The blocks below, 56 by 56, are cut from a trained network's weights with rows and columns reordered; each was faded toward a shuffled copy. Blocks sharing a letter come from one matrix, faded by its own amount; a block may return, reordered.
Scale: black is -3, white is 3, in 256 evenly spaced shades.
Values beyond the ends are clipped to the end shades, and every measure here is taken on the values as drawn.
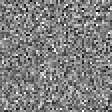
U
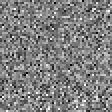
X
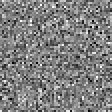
U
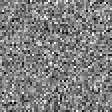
U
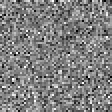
X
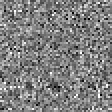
X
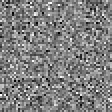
U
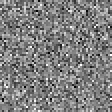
X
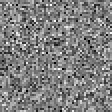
X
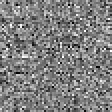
U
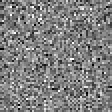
X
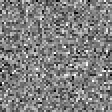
X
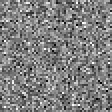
X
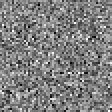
X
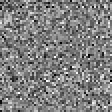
U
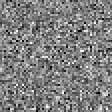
X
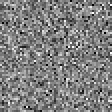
U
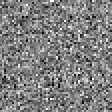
U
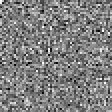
U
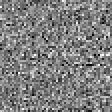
U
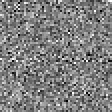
X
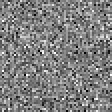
X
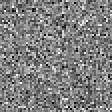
X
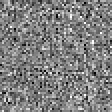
U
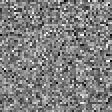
X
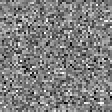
X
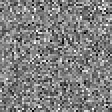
X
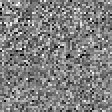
X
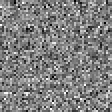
U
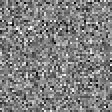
U
